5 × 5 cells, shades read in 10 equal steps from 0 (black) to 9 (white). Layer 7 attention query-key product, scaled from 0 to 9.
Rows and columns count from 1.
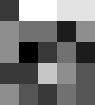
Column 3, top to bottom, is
9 4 2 7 2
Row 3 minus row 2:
0 -4 -2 3 -4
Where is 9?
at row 1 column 2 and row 1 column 3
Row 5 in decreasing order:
5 4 3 3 2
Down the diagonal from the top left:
2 4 2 5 3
